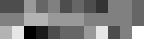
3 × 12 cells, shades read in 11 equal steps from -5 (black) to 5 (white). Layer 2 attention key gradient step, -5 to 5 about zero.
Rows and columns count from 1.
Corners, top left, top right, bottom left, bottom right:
-2 -1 2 5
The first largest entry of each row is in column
3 3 12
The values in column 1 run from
-2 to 2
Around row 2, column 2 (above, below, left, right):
-2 4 0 2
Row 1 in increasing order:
-3 -2 -2 -2 -2 -1 -1 -1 0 0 0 1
